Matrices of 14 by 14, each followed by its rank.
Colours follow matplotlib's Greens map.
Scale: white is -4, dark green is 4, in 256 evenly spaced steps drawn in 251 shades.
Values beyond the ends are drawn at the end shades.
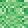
two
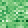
three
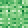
two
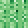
two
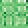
two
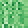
three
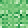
three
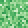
full rank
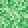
full rank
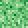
full rank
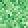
full rank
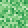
full rank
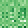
two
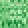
three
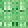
two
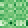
two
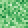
full rank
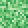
full rank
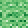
three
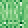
three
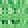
two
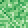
full rank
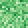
full rank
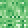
three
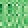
two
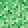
full rank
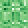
two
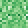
three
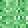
three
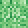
three
